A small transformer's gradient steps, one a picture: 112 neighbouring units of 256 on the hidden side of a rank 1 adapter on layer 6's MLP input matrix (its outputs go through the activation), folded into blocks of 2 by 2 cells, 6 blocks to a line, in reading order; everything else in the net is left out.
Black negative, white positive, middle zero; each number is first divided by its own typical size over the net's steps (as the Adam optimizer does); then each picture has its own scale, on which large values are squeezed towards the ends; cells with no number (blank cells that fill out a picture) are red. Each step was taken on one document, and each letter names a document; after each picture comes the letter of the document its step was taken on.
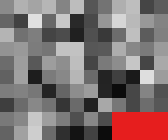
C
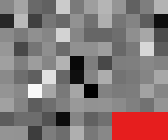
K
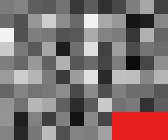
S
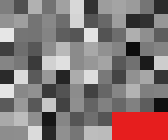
S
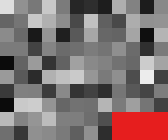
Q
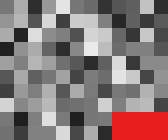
S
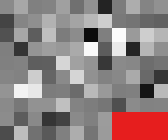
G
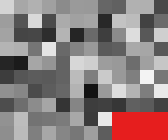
C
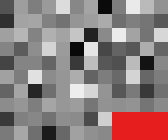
G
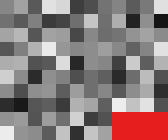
Q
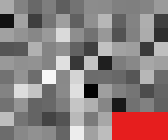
K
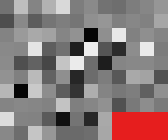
G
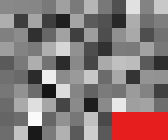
C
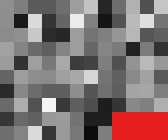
C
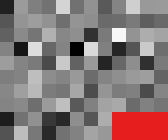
G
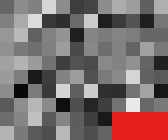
Q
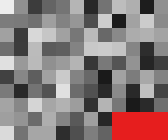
Q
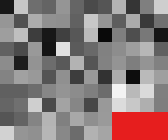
Q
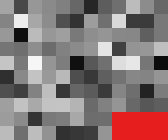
Q
